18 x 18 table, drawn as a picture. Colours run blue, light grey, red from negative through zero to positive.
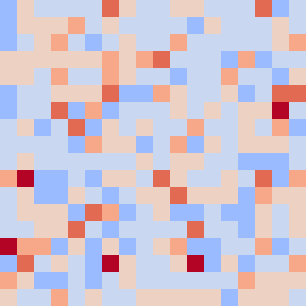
The grain is fine, like static. There is no overall slope. No regular stripes run through it. There is no seam. Overall the values sit about 50% of the way up the scale.
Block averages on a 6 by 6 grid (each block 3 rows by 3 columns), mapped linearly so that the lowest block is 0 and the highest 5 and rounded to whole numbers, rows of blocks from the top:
2 3 3 2 2 3 | 3 4 4 3 2 3 | 1 4 2 3 3 4 | 3 1 2 5 2 3 | 5 3 1 3 0 3 | 3 2 4 4 2 4
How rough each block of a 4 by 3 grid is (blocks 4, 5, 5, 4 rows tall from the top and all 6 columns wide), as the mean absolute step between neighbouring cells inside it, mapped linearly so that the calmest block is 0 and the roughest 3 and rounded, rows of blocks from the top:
011 / 222 / 221 / 321
